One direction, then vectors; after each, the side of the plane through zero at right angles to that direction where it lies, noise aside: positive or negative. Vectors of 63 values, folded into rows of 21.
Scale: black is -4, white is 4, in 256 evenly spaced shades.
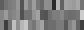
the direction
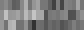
positive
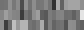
positive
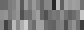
positive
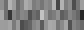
negative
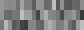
negative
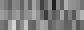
positive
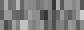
positive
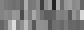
positive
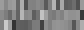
negative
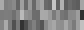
negative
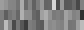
negative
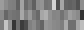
negative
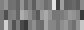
negative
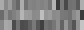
negative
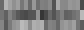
positive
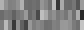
negative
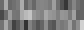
negative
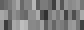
positive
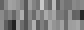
negative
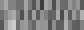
positive
